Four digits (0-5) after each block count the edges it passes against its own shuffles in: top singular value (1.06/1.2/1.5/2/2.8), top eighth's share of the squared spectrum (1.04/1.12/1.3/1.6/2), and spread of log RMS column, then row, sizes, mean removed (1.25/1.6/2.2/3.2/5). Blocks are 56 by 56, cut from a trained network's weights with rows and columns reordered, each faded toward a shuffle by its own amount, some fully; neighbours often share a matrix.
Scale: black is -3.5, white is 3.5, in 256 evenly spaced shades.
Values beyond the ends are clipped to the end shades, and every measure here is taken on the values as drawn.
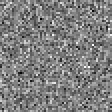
0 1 0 0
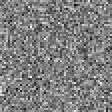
2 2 0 0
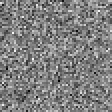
1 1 0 1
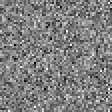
2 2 0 0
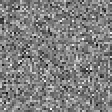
0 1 0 0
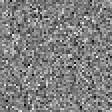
0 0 1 0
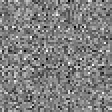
3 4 1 3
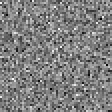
0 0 0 0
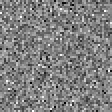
0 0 0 0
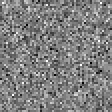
0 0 0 0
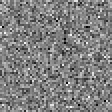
0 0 0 0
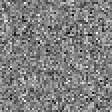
2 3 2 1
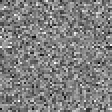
3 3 1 2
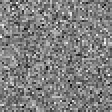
0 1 0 0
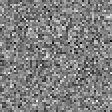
2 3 1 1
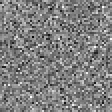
2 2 0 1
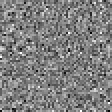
3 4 2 1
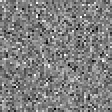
1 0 0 0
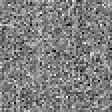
1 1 0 0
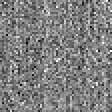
2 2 0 1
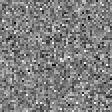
1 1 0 0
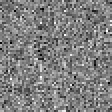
2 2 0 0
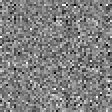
3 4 2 2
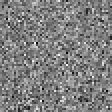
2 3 2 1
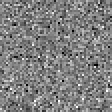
1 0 0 0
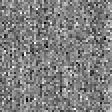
2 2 0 1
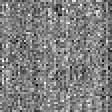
3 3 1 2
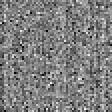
2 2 0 0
